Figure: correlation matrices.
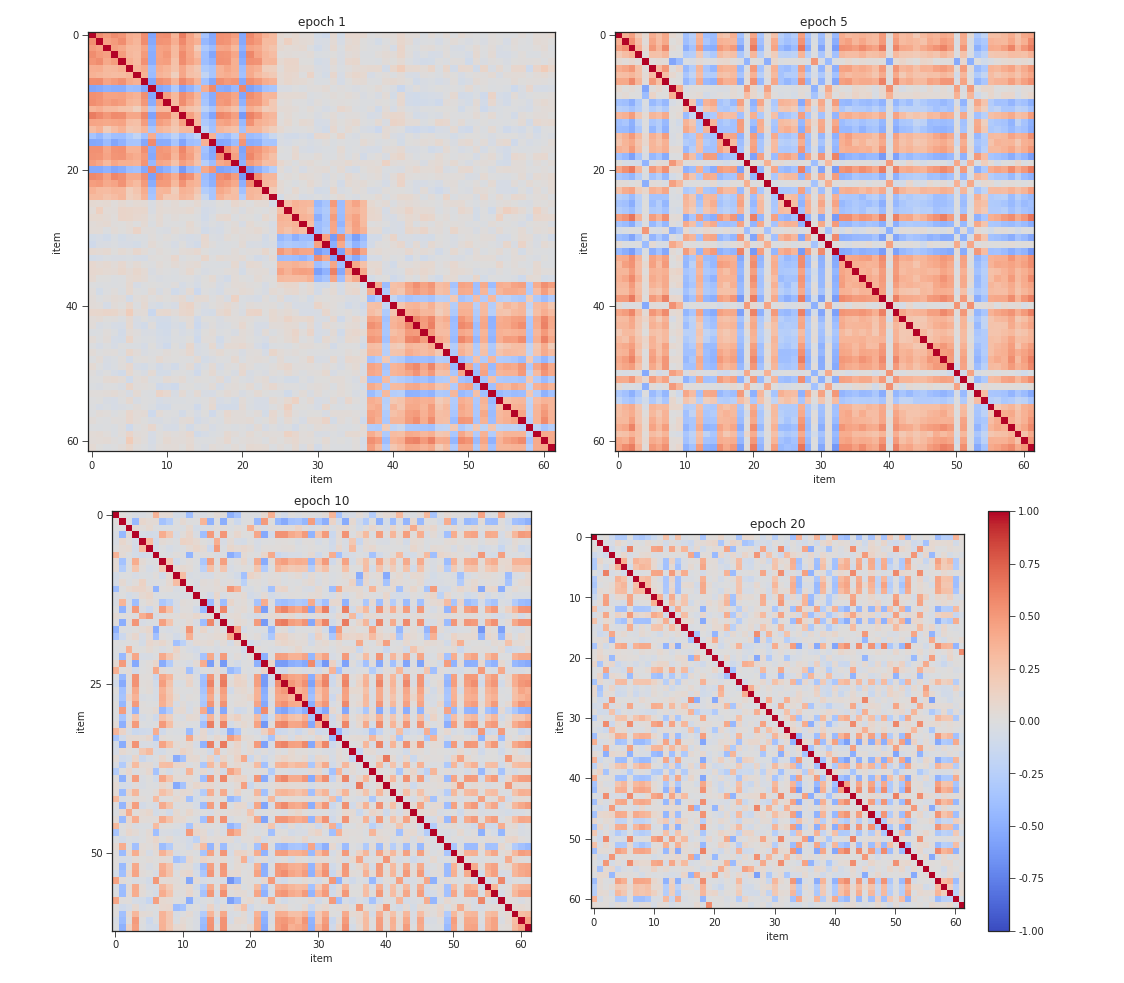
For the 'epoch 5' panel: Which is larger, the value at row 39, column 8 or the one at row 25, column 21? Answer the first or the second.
the second
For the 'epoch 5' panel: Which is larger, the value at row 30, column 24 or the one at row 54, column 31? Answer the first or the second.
the first
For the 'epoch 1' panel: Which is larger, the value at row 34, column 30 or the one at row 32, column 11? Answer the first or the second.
the second
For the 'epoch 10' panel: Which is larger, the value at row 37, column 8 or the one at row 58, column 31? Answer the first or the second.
the first
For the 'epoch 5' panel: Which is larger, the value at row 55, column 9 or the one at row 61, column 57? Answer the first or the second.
the second
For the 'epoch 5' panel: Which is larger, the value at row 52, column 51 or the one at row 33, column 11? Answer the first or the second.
the first
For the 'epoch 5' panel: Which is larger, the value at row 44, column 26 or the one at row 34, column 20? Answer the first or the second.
the second
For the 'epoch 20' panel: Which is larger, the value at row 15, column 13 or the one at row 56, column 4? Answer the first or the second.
the first
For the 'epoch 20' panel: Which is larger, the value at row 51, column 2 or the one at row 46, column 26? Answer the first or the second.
the first
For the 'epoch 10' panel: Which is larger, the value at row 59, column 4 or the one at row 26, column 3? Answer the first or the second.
the second
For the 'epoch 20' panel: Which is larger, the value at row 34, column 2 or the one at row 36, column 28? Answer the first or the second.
the first
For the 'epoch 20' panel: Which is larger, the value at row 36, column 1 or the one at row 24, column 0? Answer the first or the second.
the first
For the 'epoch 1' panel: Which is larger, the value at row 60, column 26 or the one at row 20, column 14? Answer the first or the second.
the first
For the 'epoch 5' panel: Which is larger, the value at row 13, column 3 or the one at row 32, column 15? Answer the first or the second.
the first
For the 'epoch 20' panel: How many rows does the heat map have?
62
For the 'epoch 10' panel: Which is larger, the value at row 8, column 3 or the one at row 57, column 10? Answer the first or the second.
the first
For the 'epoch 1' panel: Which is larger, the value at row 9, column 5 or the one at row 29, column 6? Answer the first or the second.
the first
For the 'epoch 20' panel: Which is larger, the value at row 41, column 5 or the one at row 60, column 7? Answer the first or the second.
the first
